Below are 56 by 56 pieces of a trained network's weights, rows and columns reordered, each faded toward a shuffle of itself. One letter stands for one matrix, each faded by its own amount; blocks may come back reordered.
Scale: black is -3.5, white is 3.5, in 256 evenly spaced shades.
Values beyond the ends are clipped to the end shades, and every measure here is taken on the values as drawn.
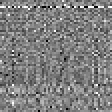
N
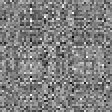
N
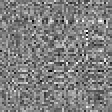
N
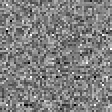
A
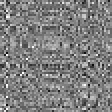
N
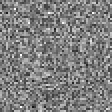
A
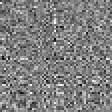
N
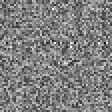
A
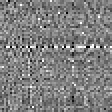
N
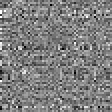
N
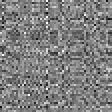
N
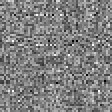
A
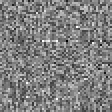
A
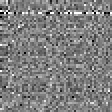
N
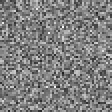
A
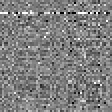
N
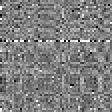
N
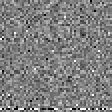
N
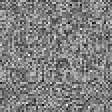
A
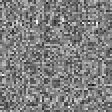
A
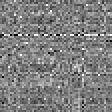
N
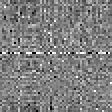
N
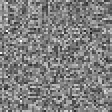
A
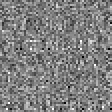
A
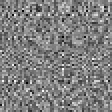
N
